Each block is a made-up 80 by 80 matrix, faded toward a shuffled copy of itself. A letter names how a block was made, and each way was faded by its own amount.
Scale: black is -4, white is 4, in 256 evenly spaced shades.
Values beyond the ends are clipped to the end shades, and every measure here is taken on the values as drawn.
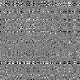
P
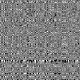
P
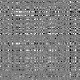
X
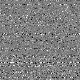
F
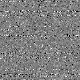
F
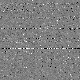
F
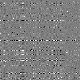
X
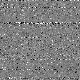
F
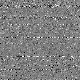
F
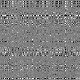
X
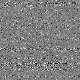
F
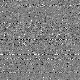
F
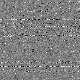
F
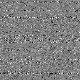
F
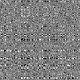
P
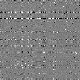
X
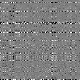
X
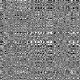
P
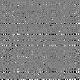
X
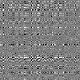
X
